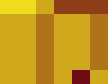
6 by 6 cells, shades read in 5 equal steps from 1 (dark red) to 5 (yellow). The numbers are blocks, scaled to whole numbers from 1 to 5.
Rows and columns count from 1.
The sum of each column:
25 25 19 22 19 18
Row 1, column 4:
2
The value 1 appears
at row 6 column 5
